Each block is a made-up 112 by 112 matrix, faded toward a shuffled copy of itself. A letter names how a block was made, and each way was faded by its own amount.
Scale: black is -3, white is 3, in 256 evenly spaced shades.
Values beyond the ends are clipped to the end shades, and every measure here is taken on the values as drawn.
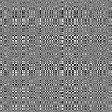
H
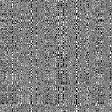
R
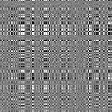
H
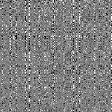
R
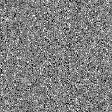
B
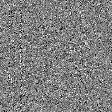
B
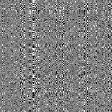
R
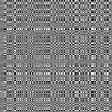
H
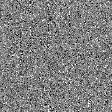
B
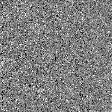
B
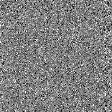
B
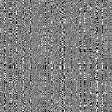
R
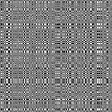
H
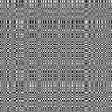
H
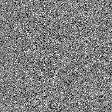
B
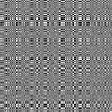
H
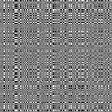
H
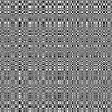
H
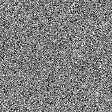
B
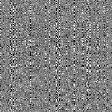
R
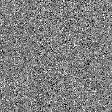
B
